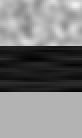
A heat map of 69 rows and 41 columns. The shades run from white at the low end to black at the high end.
It is made of 3 by 1 panels. Panel 1,1: low, blotchy. Panel 2,1: very high, streaked across, faint in contrast. Panel 3,1: low, flat.
